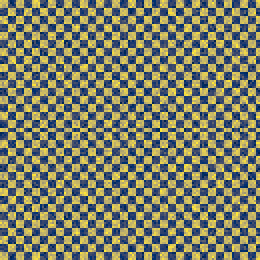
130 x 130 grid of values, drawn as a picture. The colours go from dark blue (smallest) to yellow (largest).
No row or column stands out. The values fall into two levels. The top and bottom halves mirror each other. A checkerboard runs through the table. Overall the values sit about 50% of the way up the scale.
